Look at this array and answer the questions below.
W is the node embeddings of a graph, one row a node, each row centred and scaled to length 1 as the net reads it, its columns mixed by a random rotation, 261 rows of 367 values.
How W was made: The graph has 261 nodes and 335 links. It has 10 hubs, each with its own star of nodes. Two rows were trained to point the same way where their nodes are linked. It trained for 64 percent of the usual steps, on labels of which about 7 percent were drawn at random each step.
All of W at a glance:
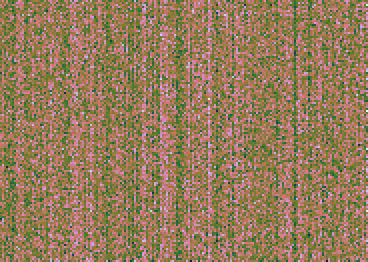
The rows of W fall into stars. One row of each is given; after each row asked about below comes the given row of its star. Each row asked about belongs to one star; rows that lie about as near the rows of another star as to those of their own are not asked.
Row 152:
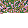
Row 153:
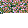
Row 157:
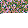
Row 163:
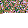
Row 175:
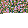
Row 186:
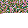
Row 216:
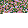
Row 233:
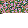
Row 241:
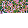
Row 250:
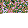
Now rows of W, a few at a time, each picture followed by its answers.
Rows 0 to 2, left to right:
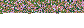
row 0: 216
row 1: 152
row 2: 250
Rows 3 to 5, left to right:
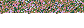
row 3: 163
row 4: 157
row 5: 157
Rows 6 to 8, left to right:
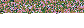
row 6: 216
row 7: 163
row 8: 233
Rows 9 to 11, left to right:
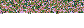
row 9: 153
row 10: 250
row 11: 216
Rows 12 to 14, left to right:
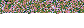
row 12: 163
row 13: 233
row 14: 186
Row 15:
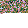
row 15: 186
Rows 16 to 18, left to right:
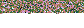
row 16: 157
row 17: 153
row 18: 152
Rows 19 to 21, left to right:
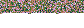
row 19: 157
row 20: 152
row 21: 163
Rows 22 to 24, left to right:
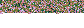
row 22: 241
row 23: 186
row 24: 186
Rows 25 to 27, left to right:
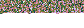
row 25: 233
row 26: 163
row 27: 241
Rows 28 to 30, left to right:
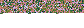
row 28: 233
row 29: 216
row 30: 157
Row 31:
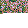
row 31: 216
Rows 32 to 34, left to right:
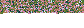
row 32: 241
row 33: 153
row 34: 153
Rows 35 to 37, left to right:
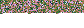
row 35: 163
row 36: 186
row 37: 157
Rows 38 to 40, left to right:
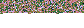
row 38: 175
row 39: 186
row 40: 153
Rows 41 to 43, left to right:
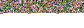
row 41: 152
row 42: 241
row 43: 153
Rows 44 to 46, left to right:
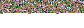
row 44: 250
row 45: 152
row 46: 241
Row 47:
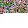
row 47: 186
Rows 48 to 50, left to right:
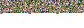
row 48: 250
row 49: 250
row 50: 250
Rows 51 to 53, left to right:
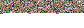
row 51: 175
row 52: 175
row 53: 186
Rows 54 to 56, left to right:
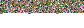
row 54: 241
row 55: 152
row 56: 152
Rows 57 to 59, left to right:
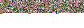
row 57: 186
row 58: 175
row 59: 157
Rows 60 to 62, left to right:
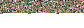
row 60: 153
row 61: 216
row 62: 175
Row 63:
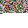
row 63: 163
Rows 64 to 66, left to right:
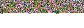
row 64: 153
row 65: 241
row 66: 233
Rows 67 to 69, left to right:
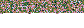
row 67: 153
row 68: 153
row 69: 233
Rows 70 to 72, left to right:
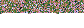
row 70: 157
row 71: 241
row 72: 250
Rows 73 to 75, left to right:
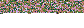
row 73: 152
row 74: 250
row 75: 216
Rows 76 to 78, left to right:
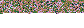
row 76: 241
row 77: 241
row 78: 157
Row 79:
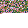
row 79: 157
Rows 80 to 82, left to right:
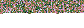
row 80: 186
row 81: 152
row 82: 152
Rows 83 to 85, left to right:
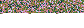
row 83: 163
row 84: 186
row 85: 163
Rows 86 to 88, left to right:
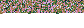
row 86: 163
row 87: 152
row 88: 216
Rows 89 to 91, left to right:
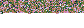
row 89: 153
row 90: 186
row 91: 241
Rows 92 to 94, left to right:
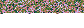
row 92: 175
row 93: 186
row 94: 241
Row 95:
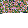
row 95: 216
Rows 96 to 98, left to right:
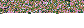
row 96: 163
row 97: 250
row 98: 216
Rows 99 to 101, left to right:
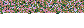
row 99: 175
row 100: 153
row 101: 233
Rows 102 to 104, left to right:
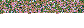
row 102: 233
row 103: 250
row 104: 157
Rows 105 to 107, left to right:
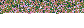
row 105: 153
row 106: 216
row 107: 153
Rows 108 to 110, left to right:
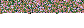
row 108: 216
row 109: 175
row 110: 157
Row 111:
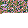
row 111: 157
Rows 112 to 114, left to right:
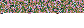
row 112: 175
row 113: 241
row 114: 163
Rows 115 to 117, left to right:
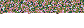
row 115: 163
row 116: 163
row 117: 250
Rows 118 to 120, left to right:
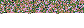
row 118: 163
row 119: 163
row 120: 186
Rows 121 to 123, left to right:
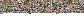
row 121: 233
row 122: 175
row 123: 186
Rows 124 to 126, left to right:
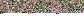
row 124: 216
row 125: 152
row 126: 175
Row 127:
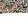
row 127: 250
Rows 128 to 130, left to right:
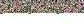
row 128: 186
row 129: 153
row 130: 216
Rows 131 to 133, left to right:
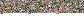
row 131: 175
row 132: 153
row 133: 186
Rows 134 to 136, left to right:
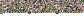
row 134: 157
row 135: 250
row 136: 157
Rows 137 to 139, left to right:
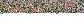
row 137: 153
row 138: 186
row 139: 157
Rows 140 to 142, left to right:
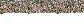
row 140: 216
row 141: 241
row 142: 153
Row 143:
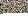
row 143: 175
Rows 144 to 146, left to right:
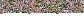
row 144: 216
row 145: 186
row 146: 163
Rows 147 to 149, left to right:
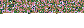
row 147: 216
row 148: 157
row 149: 157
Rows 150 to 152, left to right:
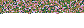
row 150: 186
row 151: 175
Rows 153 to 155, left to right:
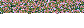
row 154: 152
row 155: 153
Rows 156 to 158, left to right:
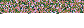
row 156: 241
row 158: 216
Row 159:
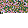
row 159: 250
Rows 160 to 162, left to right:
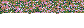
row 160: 241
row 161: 153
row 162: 250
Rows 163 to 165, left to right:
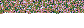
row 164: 186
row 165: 233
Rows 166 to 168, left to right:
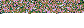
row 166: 157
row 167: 153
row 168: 157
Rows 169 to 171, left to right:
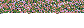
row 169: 233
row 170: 152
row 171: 216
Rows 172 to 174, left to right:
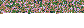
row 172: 250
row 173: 216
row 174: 241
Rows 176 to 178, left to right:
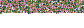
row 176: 241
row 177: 233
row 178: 241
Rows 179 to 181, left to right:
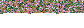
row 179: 152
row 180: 175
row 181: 186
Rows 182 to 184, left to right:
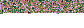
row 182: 152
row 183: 250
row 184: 186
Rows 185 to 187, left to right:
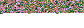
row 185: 163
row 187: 250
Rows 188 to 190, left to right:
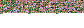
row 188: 153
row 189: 153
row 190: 157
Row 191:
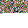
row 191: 250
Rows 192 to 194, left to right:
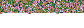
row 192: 241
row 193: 175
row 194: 152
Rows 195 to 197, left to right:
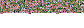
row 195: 241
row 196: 175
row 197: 152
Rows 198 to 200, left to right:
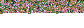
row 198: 216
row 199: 152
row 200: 216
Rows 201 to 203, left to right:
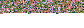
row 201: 250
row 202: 157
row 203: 163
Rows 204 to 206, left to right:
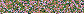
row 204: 152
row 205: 216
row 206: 163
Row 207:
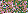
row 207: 152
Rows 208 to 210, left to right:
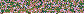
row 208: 153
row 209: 250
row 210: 241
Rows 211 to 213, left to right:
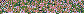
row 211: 241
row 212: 233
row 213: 186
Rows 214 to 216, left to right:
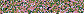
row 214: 163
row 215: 157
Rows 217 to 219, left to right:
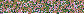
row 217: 250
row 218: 152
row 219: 175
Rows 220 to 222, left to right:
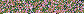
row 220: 233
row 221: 163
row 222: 233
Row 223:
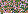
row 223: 175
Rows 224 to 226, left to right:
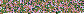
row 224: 152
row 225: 163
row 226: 157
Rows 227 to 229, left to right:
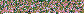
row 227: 186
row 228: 216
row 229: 250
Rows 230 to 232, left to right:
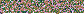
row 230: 250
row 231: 186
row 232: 152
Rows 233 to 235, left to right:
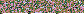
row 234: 233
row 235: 233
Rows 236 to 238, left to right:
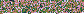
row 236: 216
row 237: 157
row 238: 157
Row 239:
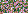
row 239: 241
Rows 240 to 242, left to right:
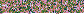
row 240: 157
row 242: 152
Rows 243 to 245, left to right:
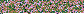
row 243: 175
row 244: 250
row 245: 153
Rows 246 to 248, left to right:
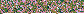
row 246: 163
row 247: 163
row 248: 241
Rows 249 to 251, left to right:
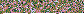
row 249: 233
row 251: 186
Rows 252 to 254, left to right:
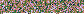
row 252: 157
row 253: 152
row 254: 152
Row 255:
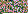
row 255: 216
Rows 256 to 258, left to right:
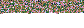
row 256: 216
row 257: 241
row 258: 175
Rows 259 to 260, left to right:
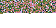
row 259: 216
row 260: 175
